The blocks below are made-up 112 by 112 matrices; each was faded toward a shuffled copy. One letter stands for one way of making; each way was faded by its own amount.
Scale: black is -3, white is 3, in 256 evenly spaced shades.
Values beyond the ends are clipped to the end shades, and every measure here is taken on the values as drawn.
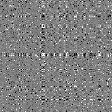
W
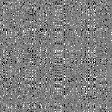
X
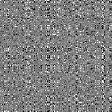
X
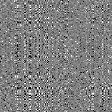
X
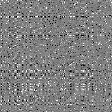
W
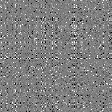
W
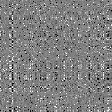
W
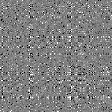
W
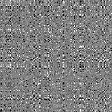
X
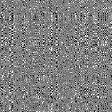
X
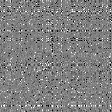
W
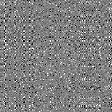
X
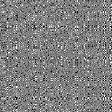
X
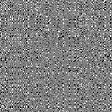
X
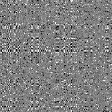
W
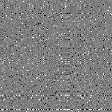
W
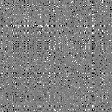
W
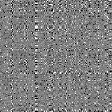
X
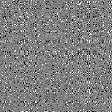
W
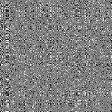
X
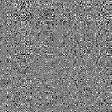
X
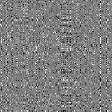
X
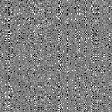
X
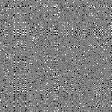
W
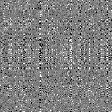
X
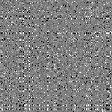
W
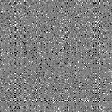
W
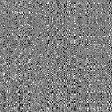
X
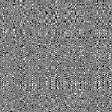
X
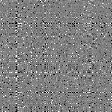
W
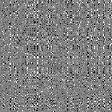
X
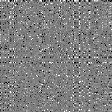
W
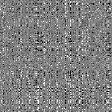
X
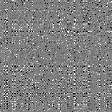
W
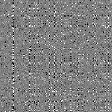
X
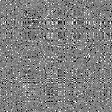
W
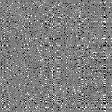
W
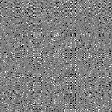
W
